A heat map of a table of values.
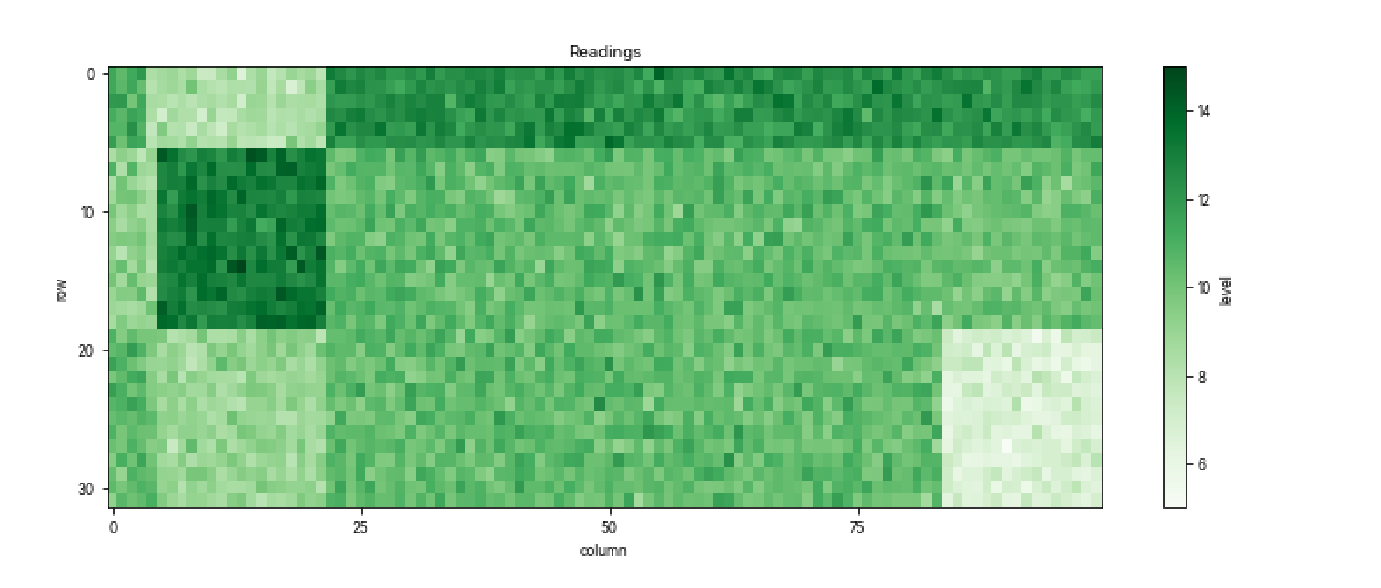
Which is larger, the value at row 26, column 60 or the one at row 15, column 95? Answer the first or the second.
the first
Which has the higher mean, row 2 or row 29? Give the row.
2
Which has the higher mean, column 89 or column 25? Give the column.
25
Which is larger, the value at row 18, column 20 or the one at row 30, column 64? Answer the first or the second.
the first
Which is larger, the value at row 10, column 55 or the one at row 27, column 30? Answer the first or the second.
the first
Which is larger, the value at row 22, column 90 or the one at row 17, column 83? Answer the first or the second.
the second
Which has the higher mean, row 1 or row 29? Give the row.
1
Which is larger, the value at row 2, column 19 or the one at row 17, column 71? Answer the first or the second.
the second
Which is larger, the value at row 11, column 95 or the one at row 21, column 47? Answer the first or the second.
the second
